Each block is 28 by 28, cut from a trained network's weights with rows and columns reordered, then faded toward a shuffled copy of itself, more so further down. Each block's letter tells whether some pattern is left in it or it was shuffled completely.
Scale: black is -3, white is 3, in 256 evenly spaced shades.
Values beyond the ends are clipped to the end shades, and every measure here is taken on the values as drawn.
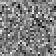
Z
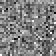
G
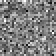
Z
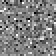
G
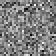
G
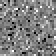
Z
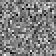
Z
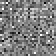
G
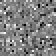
G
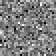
Z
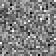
Z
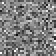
G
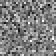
Z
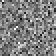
Z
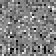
G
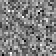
Z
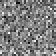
Z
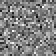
G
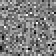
Z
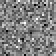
Z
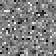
Z
